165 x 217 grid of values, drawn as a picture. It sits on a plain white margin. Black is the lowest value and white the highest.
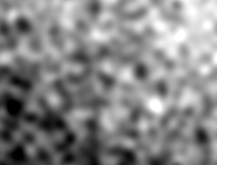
No regular stripes run through it. The field climbs toward the top right. Neither half mirrors the other. The texture varies smoothly and slowly.
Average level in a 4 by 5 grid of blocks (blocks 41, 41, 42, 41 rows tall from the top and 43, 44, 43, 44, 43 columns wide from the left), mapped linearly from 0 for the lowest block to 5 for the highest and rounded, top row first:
23345 / 22234 / 01233 / 00122
